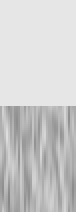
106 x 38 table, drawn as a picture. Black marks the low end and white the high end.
The table splits into 2 rows of 1 panel. Panel 1,1: very high, flat. Panel 2,1: high, streaked downward.
